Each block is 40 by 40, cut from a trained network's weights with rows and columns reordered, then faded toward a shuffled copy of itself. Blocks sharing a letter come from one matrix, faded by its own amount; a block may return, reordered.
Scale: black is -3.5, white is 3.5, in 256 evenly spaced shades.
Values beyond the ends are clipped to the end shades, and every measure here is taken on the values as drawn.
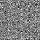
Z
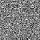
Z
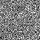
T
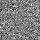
T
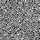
T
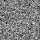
T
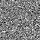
T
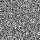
T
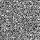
Z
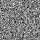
T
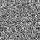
Z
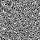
T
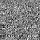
Z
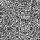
T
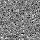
T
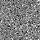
T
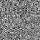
Z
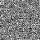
T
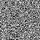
Z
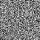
Z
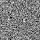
T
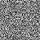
Z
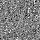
T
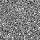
T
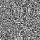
Z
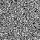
Z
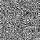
Z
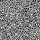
T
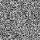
Z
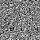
T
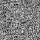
Z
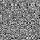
Z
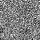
T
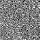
Z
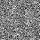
Z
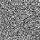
Z
